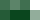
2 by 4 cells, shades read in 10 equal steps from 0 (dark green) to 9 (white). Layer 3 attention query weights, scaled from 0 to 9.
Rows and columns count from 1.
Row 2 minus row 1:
-1 -3 -2 -4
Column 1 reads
2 1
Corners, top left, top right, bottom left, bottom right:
2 9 1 5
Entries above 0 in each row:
4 2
